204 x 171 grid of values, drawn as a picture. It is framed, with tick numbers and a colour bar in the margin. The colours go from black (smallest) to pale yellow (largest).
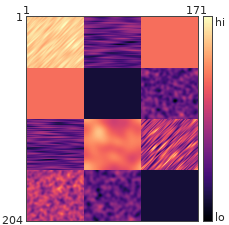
It is made of 4 by 3 panels. Panel 1,1: very high, slanting up to the right, faint in contrast. Panel 1,2: low, streaked across. Panel 1,3: high, flat. Panel 2,1: high, flat. Panel 2,2: very low, flat. Panel 2,3: low, blotchy. Panel 3,1: low, streaked across. Panel 3,2: high, smooth. Panel 3,3: middling, slanting up to the right, strong in contrast. Panel 4,1: middling, blotchy. Panel 4,2: low, blotchy. Panel 4,3: very low, flat.
